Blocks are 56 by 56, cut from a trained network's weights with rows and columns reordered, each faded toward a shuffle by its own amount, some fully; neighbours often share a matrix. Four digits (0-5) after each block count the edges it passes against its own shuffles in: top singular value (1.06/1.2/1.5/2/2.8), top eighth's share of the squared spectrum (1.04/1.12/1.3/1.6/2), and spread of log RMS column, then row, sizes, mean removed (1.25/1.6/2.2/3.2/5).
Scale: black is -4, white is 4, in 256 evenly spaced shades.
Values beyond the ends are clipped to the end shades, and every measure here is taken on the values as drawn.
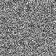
3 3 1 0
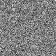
0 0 0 0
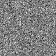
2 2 0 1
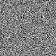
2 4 2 2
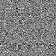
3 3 1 2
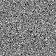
0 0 0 0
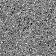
0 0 0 0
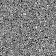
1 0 0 0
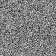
0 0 0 0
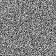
2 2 0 0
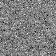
0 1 0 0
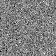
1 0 0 0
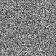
3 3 1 0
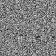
2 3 0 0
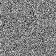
1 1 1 0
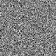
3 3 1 0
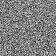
1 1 0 0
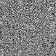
3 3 1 1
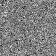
1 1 0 0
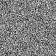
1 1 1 0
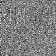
3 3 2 1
